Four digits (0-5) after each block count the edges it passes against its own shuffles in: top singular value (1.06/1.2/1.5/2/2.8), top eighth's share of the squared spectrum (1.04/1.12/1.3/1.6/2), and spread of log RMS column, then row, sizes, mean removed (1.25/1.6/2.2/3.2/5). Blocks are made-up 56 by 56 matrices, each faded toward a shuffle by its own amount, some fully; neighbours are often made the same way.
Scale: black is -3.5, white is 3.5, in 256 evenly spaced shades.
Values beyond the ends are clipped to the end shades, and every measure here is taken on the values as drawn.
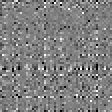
4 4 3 3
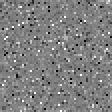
0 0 0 0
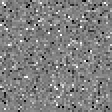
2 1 0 0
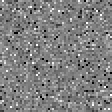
2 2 0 0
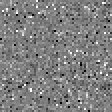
2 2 0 0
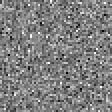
0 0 0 0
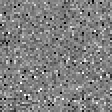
2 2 0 0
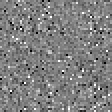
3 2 1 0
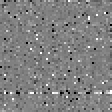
3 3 1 1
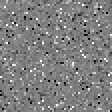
0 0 0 0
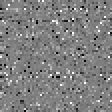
3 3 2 1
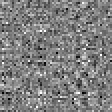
4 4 2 2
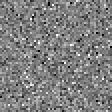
0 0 0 0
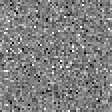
0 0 0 0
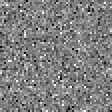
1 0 0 0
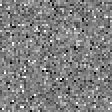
1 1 0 0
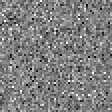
3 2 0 0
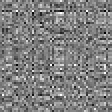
4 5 3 3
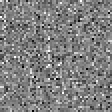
3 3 1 1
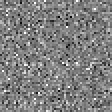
3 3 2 1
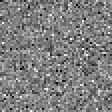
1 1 0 0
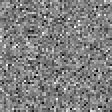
2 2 0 0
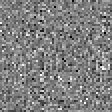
3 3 1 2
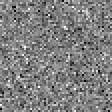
0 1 0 0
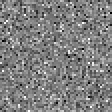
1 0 0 0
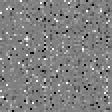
3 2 1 0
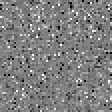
2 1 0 0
